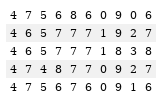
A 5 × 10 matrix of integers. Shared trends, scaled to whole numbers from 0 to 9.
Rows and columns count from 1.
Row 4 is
4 7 4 8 7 7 0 9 2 7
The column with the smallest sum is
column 7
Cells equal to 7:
14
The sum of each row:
51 55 56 55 51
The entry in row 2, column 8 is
9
